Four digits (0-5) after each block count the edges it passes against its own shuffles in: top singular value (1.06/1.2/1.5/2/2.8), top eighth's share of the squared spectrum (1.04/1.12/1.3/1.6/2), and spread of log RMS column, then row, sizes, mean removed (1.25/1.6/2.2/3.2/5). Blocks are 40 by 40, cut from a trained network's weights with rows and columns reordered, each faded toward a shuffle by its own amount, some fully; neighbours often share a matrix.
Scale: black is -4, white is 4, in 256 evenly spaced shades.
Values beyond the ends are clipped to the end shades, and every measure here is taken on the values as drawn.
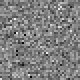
2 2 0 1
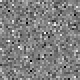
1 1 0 0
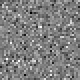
0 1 0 0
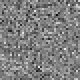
0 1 0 0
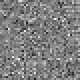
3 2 1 0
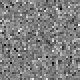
1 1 0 0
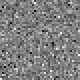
0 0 0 0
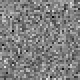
0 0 0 0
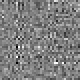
4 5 2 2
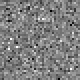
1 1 0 0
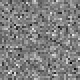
2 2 1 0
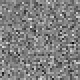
2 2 1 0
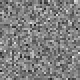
1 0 0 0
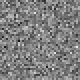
0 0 0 0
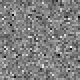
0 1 0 0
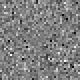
0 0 0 1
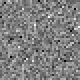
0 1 0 0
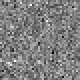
1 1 0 0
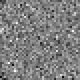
2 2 0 0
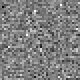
3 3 1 1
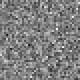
1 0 0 0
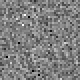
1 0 0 0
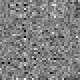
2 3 1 1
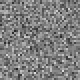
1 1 0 0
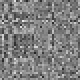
4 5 2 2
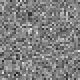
3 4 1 1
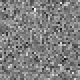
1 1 0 0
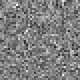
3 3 1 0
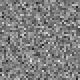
1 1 0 0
